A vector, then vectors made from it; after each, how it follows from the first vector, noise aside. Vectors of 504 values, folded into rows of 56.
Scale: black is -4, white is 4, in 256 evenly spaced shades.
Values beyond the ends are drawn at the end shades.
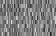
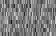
sign-scrambled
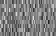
wrapped around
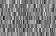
wrapped around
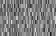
copied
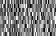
scaled up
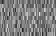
wrapped around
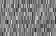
sign-scrambled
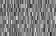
copied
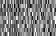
scaled up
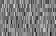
sign-scrambled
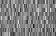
wrapped around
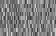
wrapped around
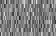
wrapped around
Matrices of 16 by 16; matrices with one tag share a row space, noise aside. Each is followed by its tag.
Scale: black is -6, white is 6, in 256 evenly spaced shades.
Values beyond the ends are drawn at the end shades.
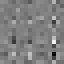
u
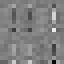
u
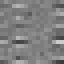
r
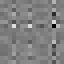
u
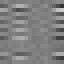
r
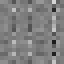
u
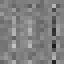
u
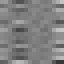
r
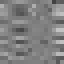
r
